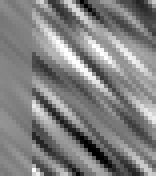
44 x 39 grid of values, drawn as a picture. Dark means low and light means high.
Streaks slant down to the right. There is no overall slope. The halves do not mirror each other. On average the colour sits 50% of the way up the scale. No single row or column stands out from its neighbours. The left part is calmer, up to a seam about 20% of the way across.
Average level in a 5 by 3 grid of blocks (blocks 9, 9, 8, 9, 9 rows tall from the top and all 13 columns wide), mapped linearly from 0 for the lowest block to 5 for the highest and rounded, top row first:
3 1 0 / 2 5 5 / 2 2 3 / 2 1 2 / 2 0 1
